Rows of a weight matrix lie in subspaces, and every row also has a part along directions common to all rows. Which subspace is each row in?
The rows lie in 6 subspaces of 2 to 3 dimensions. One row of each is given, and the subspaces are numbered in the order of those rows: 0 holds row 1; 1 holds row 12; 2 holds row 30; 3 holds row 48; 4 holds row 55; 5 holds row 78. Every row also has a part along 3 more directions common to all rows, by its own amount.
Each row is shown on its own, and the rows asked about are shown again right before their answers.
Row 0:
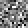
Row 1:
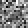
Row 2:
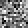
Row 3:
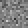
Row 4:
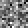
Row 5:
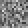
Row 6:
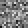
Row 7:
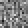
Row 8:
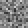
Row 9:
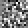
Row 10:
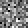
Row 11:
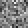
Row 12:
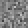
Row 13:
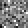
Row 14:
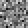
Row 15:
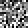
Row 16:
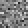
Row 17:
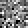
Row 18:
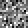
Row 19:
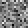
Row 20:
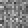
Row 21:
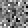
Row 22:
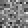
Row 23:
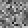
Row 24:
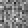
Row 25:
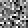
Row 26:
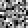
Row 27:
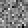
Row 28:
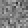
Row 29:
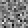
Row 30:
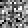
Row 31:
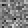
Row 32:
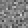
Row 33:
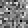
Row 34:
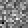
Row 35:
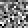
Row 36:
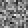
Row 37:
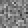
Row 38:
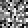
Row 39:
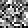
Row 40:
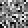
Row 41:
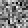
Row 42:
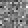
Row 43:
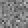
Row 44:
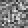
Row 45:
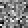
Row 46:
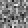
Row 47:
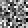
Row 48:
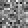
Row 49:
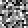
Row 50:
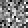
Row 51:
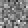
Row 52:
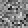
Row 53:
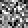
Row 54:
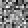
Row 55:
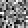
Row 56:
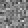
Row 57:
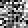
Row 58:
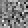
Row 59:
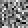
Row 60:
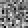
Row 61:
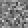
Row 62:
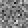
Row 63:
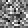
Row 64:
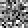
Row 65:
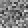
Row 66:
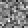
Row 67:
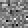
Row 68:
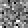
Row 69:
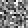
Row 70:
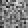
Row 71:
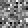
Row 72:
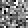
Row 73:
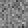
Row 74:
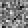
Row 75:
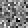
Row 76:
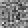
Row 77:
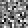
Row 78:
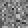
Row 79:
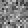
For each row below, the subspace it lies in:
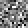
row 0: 5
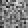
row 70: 0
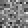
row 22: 3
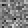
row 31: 1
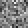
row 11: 1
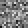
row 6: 5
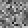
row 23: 5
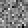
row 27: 5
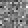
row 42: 2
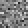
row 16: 4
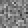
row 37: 0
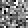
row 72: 0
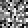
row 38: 3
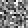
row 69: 4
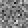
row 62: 1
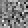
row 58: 3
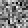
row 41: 0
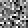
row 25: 4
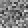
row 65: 1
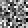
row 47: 3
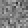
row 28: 0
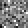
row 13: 4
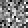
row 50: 3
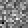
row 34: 2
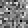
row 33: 2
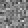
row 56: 4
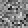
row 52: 5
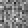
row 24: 2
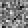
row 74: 1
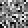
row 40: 4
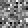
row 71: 3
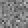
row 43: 3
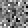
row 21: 3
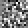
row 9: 0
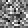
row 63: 5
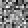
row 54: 0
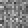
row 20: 2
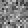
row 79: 0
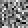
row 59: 5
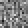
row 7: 2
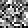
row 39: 5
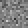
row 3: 1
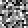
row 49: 0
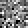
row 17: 4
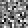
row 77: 1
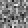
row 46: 1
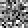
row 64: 5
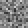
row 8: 3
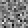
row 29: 1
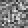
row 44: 0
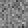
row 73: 5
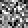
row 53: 1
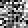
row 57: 2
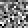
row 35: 2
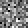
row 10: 3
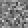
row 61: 1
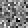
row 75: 3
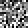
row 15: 4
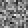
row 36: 4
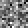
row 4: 3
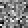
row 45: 2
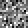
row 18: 4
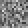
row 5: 5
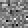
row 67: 1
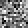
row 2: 2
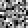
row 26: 4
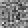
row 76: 0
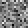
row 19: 1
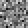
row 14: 4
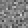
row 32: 1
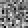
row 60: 0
